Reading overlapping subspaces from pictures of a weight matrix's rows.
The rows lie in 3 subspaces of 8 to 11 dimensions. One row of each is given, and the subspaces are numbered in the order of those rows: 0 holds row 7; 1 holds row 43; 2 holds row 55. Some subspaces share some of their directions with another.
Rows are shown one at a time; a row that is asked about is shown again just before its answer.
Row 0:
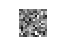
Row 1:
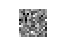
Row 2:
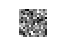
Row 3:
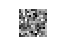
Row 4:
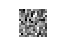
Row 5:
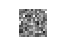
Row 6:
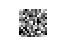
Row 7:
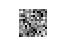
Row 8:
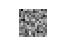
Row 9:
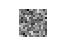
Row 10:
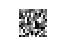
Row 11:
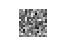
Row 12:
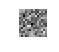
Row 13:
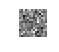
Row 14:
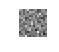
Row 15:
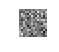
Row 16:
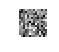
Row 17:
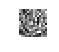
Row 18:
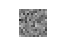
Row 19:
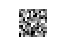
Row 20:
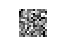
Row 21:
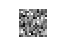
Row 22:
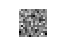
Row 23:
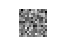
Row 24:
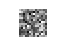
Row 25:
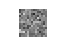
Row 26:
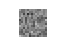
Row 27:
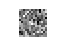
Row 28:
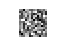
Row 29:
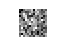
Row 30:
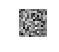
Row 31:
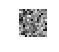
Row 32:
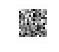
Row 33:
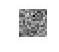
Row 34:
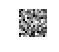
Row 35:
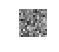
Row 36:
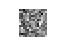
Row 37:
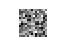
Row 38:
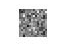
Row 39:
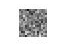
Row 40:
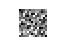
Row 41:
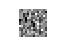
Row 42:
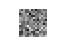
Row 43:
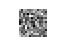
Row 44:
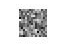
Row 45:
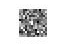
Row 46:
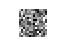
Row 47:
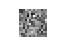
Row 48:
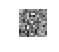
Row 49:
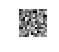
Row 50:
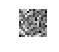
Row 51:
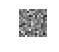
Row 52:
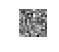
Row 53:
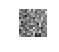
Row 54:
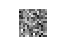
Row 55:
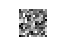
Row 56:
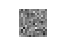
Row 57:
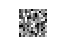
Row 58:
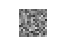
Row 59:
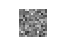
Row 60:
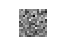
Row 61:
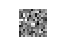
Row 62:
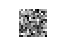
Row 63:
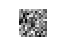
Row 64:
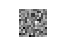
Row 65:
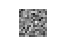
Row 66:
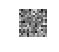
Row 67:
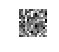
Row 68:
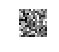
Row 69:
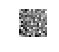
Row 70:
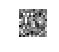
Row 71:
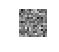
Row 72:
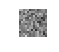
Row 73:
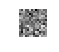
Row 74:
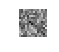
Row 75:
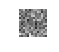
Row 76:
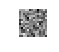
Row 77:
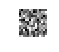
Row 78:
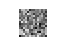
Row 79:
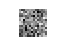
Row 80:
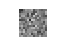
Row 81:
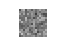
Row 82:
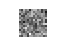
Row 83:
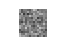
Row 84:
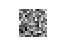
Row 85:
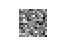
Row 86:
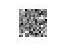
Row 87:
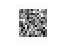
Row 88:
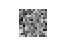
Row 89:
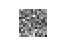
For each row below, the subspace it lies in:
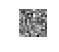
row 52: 1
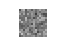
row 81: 1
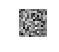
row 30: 0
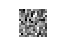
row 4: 1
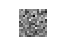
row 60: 0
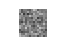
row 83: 1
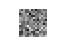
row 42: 0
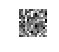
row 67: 1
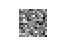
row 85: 2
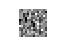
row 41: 1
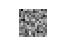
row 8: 0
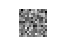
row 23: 1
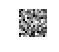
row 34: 0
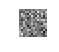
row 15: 0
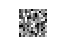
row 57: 1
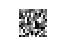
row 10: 1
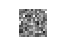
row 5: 2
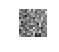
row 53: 2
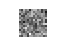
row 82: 1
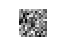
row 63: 2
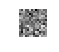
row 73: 0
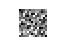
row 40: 1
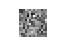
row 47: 0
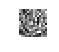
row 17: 2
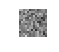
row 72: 2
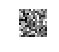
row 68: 0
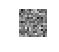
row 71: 1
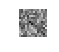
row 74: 0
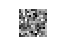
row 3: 1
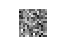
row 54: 0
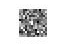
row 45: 0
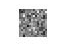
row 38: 0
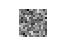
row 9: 2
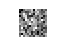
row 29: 0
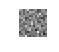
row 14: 2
